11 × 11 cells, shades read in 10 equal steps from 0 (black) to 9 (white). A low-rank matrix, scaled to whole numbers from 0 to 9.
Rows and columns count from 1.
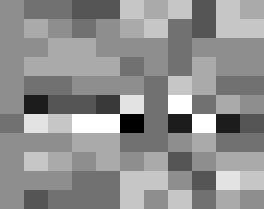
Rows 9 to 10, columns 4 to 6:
5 6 5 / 4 4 7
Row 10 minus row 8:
0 0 0 -2 -2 3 3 0 -3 4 3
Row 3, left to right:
5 5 6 6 5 5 5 4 5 5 5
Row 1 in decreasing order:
7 7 7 6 6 5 4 4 3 3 3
